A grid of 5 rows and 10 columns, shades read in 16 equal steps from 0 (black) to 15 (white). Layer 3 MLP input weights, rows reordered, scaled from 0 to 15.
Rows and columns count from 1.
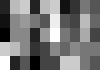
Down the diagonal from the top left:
2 8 8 3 4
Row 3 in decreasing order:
15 10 9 8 8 7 5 4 2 0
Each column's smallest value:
0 2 5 0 4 4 1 3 7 4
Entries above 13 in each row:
0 1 1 0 1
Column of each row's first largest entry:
3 6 6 1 1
